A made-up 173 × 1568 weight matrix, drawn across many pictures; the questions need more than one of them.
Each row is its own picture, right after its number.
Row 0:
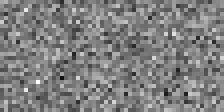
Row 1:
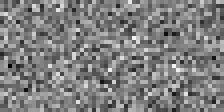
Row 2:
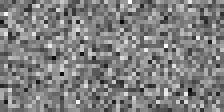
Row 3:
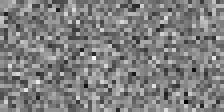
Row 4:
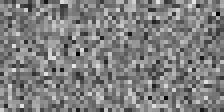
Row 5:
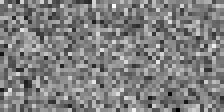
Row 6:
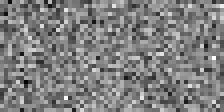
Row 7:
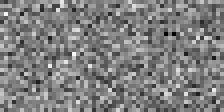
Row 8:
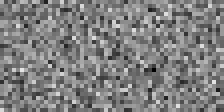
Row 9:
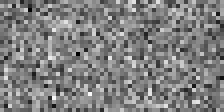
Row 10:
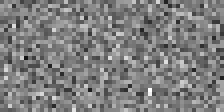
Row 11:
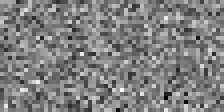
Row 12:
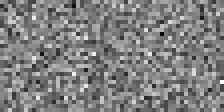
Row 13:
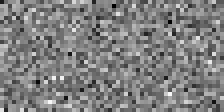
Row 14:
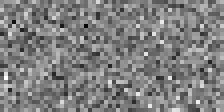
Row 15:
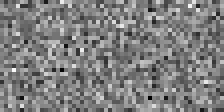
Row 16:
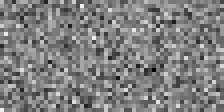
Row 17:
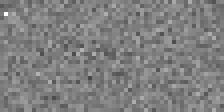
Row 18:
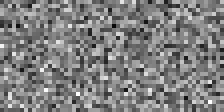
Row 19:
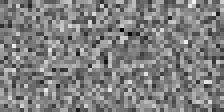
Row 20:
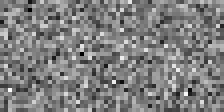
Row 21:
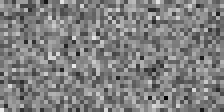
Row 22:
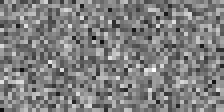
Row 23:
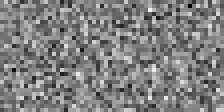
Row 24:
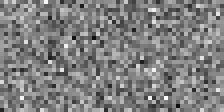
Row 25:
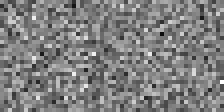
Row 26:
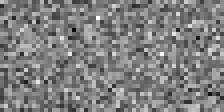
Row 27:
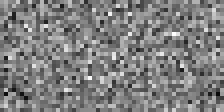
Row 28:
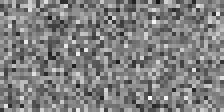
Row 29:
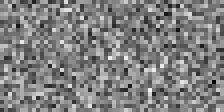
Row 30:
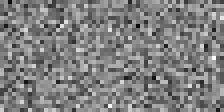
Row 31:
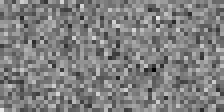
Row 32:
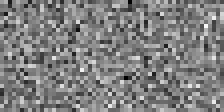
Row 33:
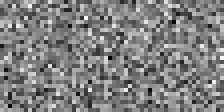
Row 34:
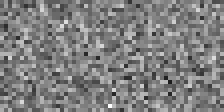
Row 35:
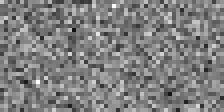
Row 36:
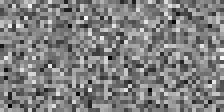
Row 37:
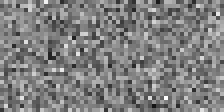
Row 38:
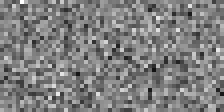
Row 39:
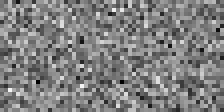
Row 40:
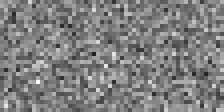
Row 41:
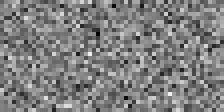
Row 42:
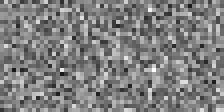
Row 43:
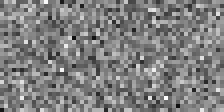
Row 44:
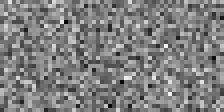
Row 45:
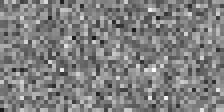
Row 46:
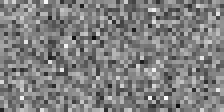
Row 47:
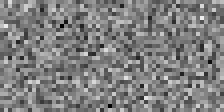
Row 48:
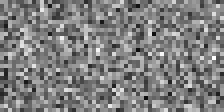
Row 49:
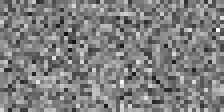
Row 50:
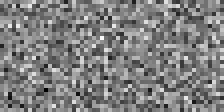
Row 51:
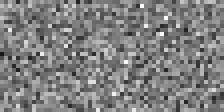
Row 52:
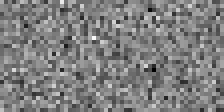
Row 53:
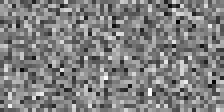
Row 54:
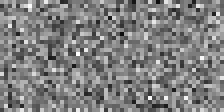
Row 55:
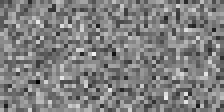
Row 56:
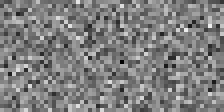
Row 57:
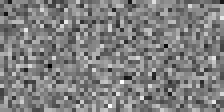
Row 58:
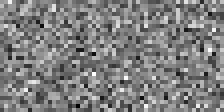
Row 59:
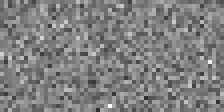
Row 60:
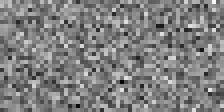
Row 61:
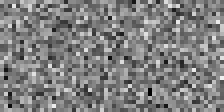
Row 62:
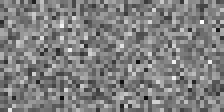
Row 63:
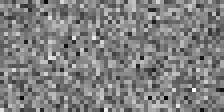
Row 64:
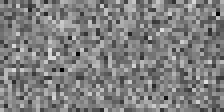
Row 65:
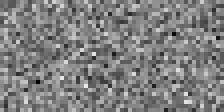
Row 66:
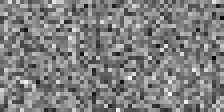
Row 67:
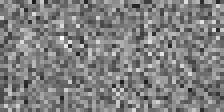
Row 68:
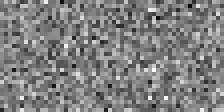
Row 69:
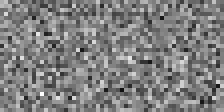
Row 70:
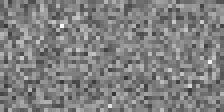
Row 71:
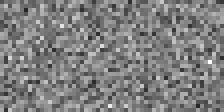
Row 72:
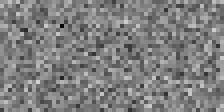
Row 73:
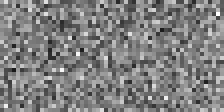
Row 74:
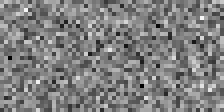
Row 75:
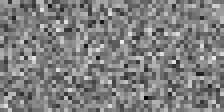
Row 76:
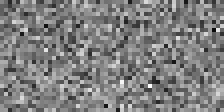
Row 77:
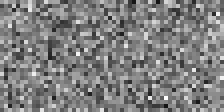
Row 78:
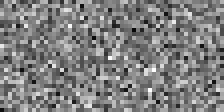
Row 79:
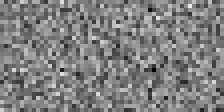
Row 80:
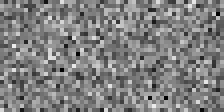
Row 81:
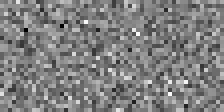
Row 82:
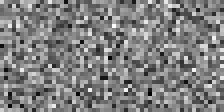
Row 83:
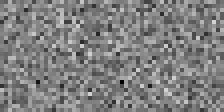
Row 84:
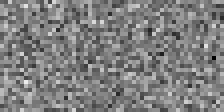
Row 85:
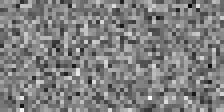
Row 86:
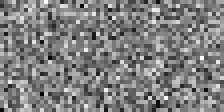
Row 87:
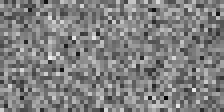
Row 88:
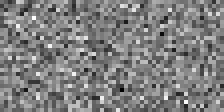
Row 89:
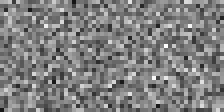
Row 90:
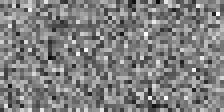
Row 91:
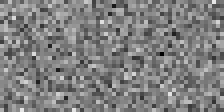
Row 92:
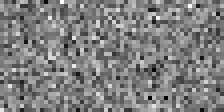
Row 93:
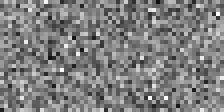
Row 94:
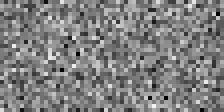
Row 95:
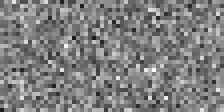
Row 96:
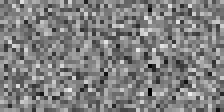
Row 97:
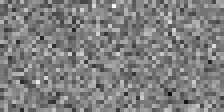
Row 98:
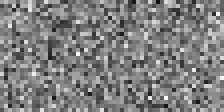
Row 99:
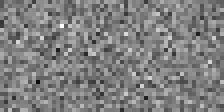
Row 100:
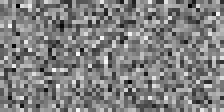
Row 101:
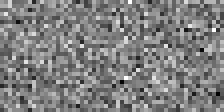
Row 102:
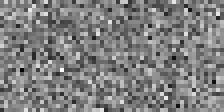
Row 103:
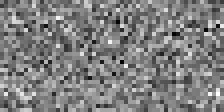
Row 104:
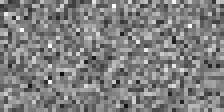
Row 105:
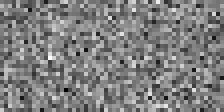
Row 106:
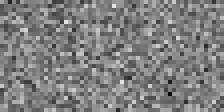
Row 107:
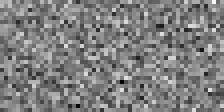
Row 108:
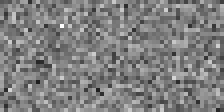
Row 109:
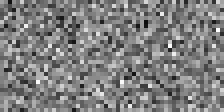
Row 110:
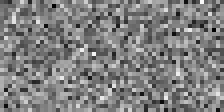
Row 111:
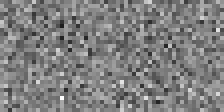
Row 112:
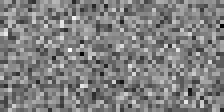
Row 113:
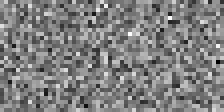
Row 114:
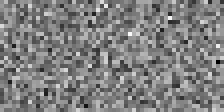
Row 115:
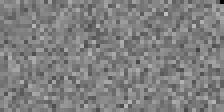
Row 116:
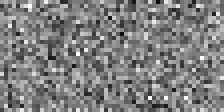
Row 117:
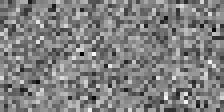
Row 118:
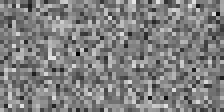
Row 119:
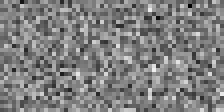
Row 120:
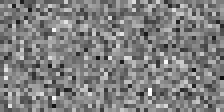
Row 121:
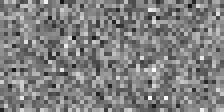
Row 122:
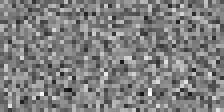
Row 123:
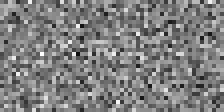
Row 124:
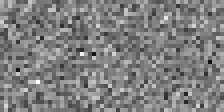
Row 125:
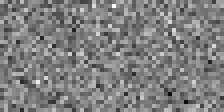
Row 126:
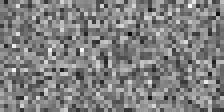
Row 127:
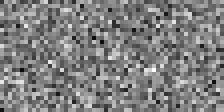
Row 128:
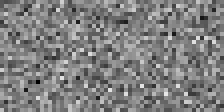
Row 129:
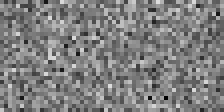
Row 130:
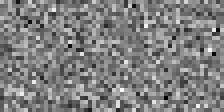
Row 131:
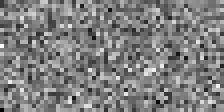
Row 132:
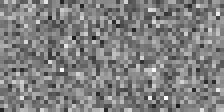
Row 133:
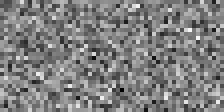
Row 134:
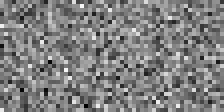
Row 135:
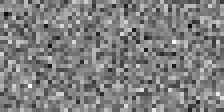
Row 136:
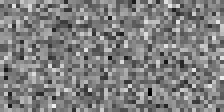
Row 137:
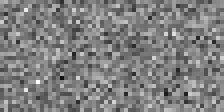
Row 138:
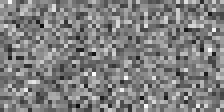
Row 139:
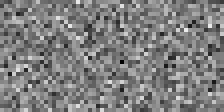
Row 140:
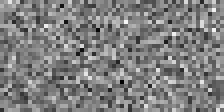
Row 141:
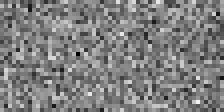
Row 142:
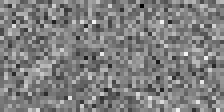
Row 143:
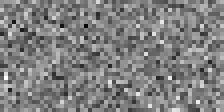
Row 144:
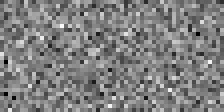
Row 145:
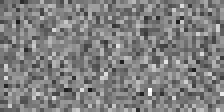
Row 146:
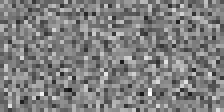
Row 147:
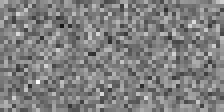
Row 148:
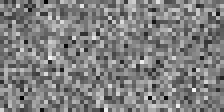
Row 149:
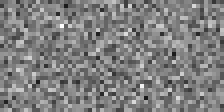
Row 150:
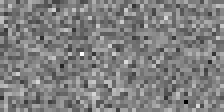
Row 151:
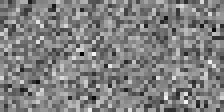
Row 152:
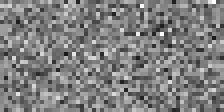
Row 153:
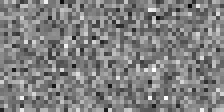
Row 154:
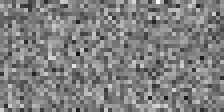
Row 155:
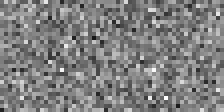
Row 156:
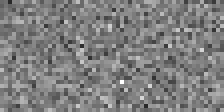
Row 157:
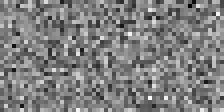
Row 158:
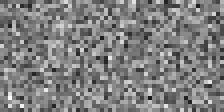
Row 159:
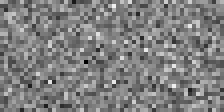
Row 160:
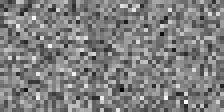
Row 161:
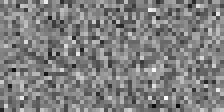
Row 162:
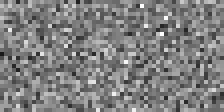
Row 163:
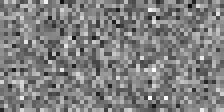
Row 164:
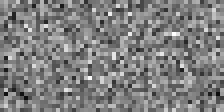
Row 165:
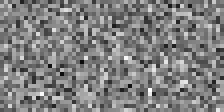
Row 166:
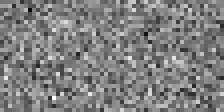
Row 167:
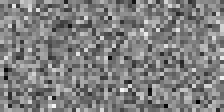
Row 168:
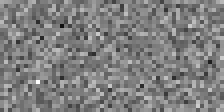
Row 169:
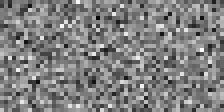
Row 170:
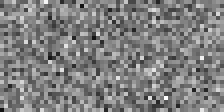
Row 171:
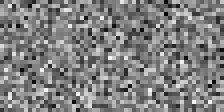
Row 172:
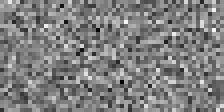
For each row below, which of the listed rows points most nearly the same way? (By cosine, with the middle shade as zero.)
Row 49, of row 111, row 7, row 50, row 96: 111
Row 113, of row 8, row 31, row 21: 31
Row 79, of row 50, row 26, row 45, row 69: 50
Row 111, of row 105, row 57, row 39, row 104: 57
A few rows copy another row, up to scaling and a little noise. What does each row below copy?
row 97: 125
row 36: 33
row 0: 137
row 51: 162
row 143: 14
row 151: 117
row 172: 140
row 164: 27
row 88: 160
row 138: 58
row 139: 56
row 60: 107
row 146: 122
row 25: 12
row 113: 114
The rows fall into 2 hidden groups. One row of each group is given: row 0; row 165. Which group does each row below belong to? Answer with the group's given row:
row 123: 0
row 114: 165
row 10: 165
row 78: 165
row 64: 165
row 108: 0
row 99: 0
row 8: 165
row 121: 165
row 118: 165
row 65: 0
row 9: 165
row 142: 0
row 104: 0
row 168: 0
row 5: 0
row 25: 0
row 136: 165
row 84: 0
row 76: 0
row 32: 0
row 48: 0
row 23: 165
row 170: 165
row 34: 0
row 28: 165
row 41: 0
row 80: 165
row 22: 165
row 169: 0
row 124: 0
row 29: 165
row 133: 0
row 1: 0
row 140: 0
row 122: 165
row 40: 0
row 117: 0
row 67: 0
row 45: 165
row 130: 0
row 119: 165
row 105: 165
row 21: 165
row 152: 0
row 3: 0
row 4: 165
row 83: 0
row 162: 0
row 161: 165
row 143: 0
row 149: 0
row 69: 165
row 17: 0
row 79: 165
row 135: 0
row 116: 165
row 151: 0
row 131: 165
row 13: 0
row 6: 0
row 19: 165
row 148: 165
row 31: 165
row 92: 165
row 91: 0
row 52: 165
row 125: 0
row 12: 0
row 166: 165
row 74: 0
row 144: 0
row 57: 0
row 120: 165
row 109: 0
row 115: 0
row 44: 0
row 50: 165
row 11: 0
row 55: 0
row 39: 0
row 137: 0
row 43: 165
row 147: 0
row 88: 0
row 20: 0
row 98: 165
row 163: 165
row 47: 0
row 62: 0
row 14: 0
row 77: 165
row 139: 0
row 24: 165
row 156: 0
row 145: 165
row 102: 165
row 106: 0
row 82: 165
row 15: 165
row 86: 165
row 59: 0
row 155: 165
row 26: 0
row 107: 0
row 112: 0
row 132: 165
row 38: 165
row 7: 0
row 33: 165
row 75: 0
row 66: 0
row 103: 0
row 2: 0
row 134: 165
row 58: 0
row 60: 0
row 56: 0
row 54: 165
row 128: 0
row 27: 0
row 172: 0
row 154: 165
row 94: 165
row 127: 165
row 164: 0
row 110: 0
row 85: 165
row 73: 165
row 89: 0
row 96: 165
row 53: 165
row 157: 165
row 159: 0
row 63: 165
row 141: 165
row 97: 0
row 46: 165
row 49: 0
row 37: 165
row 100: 165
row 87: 165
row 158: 165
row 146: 165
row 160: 0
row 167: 165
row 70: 0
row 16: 165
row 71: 0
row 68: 165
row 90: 165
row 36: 165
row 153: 165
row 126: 165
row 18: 165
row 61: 165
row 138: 0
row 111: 0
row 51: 0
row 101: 0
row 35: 0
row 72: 0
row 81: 0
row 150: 0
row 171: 165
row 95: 165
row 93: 165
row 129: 165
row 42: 165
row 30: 0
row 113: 165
